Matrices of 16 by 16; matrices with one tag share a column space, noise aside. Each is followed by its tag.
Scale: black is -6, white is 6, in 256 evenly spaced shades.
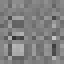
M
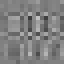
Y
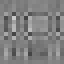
Y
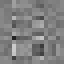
M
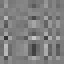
M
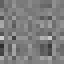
M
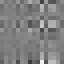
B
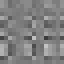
M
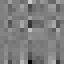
B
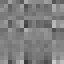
B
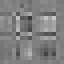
Y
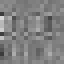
Y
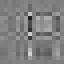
Y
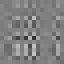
M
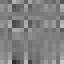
B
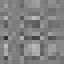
M
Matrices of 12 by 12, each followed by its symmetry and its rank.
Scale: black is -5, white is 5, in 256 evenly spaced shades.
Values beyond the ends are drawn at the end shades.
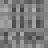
neither, rank two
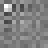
symmetric, rank two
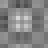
symmetric, rank one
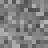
neither, full rank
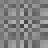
symmetric, rank one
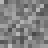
neither, full rank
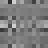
neither, rank two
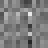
neither, rank two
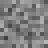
neither, full rank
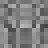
neither, rank two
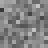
neither, full rank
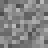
neither, full rank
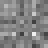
symmetric, rank two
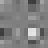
symmetric, rank one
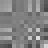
symmetric, rank two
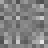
symmetric, rank two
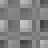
symmetric, rank one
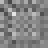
symmetric, rank two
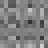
neither, rank two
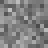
neither, full rank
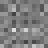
neither, rank two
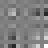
symmetric, rank one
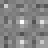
symmetric, rank two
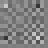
symmetric, rank two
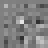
symmetric, rank two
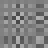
symmetric, rank one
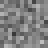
neither, full rank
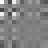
symmetric, rank one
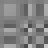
symmetric, rank one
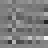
neither, rank two
